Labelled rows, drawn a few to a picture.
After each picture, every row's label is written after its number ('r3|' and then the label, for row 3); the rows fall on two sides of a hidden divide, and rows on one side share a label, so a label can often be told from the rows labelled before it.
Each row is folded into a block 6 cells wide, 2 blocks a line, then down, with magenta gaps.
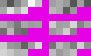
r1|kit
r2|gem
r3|gem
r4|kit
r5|kit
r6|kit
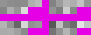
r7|kit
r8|kit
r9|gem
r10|kit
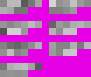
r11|gem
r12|gem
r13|kit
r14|kit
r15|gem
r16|kit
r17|gem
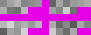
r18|gem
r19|kit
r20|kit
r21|gem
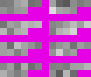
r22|gem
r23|gem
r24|kit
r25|kit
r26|gem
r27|gem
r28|gem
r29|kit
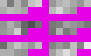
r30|kit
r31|kit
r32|gem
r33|gem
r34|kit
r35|kit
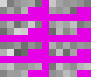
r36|gem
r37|gem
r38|kit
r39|gem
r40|gem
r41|gem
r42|kit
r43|kit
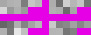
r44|kit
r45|gem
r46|kit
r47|gem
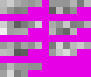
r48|gem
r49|gem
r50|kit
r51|gem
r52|gem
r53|kit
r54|gem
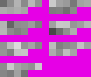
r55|kit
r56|gem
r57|gem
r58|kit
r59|kit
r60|kit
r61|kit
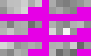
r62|kit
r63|gem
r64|gem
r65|kit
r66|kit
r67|gem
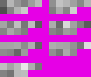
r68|kit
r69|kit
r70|gem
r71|gem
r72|gem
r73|kit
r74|kit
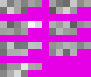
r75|gem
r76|kit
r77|kit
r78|gem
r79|kit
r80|gem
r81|kit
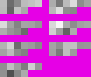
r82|kit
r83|gem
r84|gem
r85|gem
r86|gem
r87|kit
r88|kit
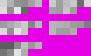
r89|kit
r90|kit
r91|kit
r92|gem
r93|kit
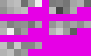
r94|kit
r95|gem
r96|gem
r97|gem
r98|gem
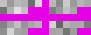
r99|kit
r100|kit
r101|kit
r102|gem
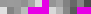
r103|kit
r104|gem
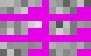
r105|kit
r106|gem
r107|kit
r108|gem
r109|gem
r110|gem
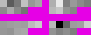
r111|gem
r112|gem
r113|kit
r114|gem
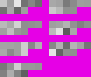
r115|gem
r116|gem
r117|gem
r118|gem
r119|kit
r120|gem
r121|gem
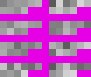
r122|kit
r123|kit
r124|gem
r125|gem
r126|gem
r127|kit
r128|gem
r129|kit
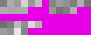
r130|kit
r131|gem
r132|kit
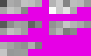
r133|kit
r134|kit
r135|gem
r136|gem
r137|gem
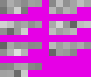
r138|kit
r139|kit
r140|kit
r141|kit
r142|kit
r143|gem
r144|gem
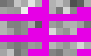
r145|kit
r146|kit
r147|gem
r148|gem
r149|gem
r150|kit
